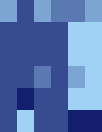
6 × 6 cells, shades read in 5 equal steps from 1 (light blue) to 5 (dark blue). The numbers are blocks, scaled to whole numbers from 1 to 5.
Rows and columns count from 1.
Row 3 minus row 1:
2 0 2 1 -2 -1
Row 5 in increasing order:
1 1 4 4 4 5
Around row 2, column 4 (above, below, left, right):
3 4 4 1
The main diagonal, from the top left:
2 4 4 4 1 5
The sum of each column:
22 22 21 23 13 11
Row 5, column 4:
4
